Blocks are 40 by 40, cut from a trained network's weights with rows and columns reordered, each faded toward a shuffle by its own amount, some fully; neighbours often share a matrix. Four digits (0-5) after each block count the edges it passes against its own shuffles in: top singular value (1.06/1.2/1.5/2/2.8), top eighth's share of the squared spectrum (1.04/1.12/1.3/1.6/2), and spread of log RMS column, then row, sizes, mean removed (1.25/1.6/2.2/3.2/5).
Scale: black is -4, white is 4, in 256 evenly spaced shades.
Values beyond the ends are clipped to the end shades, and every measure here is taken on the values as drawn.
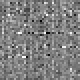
2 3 1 2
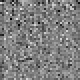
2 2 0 1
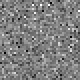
0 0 0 0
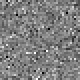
0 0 0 0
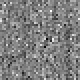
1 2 0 1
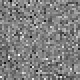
0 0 0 0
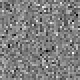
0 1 0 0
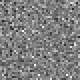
0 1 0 0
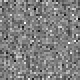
1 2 0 1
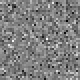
1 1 1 0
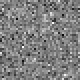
1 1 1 0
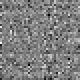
2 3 2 0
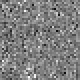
1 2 1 0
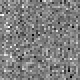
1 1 0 0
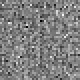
1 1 0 0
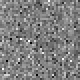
1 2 0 1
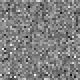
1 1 0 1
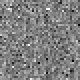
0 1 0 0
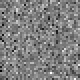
0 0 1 0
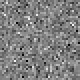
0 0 0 0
